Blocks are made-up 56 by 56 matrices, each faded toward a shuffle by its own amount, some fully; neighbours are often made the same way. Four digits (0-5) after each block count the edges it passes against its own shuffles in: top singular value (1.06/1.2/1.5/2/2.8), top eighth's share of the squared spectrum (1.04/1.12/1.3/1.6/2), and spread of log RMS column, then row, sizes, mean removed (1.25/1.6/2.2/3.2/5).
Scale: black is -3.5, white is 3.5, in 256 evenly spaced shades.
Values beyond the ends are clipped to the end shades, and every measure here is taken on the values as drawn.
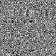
3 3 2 1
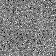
1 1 0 0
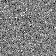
1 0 0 0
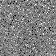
0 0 0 0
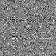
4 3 1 2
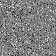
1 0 0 0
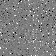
2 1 0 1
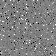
2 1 0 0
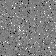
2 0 0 0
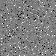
0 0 0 0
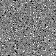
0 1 1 0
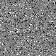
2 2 0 0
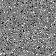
1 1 0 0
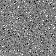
0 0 0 0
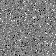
2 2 0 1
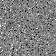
0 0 0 0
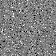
1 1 0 0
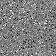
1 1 0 0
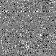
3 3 0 2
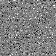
2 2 0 1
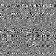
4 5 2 3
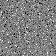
0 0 0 0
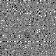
4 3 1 2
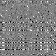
4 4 1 3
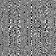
4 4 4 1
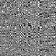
4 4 2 2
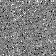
2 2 0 0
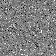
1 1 0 0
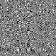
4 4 2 1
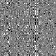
4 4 2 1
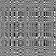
5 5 4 3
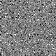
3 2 1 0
